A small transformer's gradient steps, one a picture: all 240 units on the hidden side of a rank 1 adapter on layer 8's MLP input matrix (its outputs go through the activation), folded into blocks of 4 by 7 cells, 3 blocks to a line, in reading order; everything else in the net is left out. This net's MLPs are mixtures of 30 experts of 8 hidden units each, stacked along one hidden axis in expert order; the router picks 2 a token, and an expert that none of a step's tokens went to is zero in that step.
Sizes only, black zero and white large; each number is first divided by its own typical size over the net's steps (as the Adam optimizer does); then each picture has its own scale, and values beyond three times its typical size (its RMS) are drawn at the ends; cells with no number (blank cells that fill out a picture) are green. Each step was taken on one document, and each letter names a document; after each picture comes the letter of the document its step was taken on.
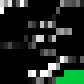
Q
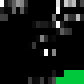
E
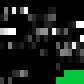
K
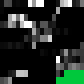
Q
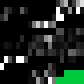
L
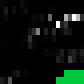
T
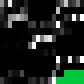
Q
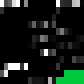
E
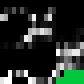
K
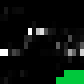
T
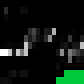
T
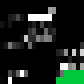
K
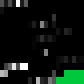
E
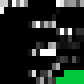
L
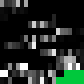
Q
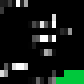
E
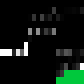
T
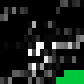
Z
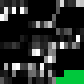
L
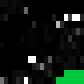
Z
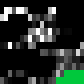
K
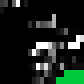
L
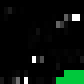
Z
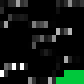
E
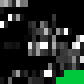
Q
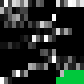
Q
